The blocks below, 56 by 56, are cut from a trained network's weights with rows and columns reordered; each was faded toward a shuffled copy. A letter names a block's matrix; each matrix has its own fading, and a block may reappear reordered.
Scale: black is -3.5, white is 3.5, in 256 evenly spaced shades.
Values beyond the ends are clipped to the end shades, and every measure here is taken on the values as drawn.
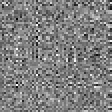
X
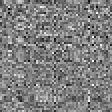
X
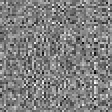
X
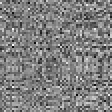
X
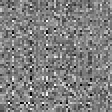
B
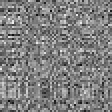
X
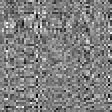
B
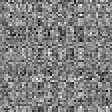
X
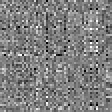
B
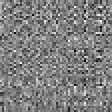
B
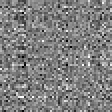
B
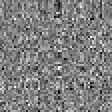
X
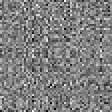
X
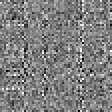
B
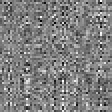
B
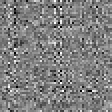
B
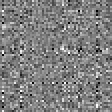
B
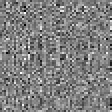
X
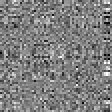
B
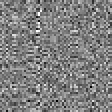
X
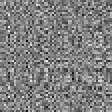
X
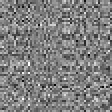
X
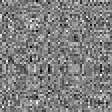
X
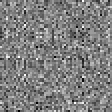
X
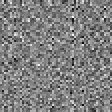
X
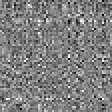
B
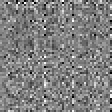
B
